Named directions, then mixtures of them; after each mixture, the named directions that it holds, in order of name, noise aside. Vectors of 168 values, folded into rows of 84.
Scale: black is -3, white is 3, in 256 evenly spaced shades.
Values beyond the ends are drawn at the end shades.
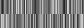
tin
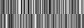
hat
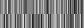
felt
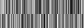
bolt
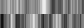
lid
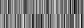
felt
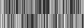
bolt, lid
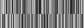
bolt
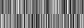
felt, tin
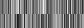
felt, lid, tin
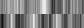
lid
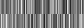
bolt, tin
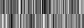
hat, lid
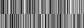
bolt, felt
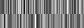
felt, hat, tin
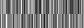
bolt, tin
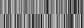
felt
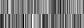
felt, lid
